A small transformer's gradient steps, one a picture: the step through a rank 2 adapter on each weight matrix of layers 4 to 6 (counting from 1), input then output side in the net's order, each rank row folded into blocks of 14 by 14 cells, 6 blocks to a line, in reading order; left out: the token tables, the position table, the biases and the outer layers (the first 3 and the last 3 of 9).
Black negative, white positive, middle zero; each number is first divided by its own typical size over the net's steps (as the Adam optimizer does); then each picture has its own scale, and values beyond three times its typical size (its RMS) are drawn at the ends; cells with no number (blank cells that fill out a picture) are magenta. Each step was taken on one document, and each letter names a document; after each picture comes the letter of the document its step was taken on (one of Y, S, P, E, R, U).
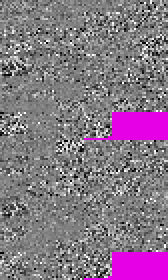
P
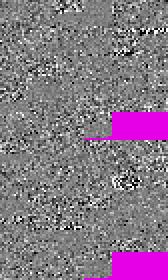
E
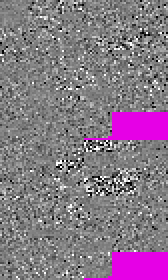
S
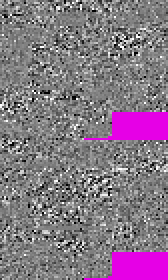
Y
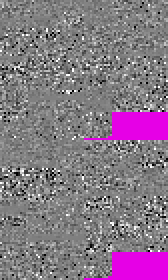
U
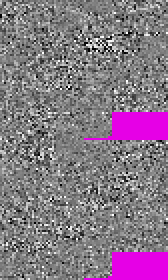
E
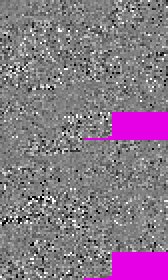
S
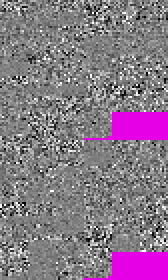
E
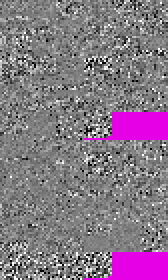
P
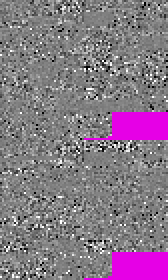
S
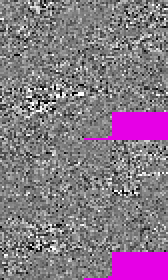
E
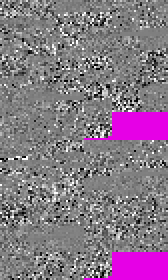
P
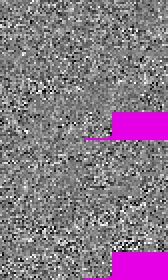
Y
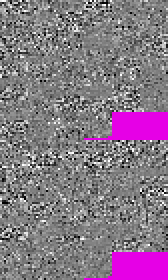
Y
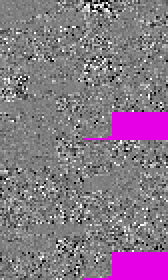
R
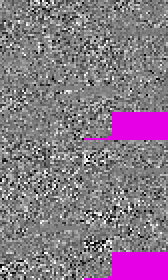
Y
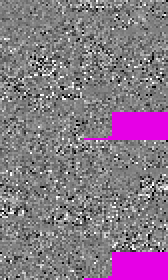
R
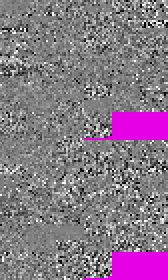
P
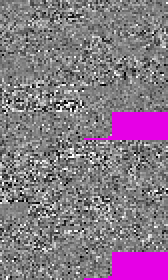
Y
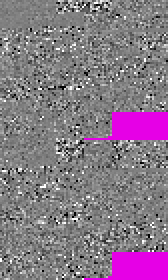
R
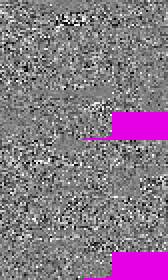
Y
